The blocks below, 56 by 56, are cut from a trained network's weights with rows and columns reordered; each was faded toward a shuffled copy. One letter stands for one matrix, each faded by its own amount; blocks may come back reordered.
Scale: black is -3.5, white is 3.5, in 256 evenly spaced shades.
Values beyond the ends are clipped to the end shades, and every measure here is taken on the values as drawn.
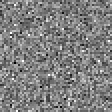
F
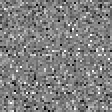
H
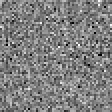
F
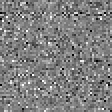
H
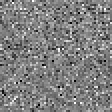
H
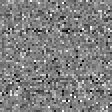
H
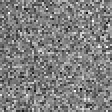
F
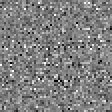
H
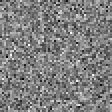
F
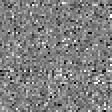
H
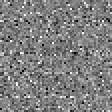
H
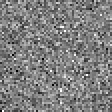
F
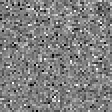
H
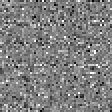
H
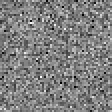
F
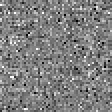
H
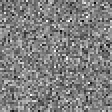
F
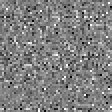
H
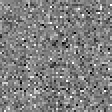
H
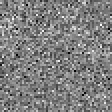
F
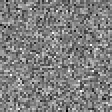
F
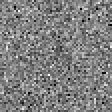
F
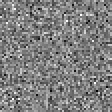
F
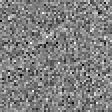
F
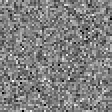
F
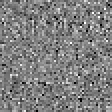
H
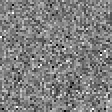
F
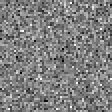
F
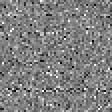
H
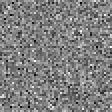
F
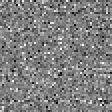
H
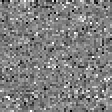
H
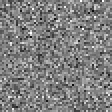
F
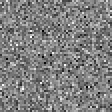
F
